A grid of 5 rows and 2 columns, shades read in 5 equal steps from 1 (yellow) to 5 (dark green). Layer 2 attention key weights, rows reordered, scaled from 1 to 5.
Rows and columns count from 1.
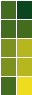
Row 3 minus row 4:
0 0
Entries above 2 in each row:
2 2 1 1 1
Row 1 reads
4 5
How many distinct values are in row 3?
2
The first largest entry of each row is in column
2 1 1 1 1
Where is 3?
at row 3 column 1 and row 4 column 1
